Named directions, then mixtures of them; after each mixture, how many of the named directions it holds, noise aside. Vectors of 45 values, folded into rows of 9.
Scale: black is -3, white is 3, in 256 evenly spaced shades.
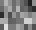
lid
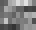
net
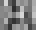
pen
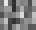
two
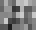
two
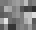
two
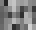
two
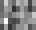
three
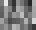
three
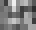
two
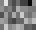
three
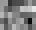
three
